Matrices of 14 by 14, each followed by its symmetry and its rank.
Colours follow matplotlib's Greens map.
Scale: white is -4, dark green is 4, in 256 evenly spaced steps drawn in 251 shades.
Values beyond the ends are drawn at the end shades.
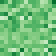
neither, rank three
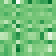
neither, rank two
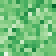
antisymmetric, full rank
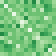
symmetric, full rank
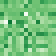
neither, rank three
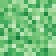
antisymmetric, full rank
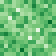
symmetric, full rank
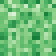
neither, rank three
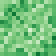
symmetric, full rank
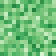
antisymmetric, full rank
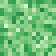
symmetric, full rank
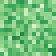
neither, full rank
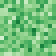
neither, full rank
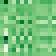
neither, rank two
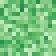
neither, full rank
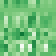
neither, rank two
